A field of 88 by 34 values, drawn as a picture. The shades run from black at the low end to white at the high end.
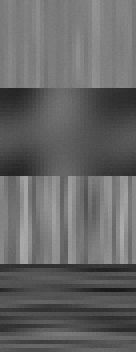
The table splits into 4 rows of 1 panel. Panel 1,1: middling, streaked downward, faint in contrast. Panel 2,1: low, smooth. Panel 3,1: middling, streaked downward. Panel 4,1: low, streaked across.
